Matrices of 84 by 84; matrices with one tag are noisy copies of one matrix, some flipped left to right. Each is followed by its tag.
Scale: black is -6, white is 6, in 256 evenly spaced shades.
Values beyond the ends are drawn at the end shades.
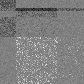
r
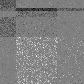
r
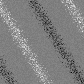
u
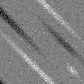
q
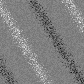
u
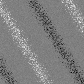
u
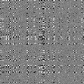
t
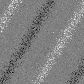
u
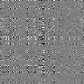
t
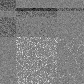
r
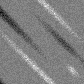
q
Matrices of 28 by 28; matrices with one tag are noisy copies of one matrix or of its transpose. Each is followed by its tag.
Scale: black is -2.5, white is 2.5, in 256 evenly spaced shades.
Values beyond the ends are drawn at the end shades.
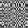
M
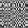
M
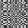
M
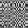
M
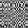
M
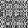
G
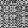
G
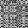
G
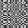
M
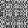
G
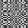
M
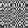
M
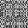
G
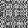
G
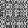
G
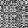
G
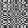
M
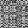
G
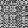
G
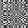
M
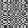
M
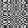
M
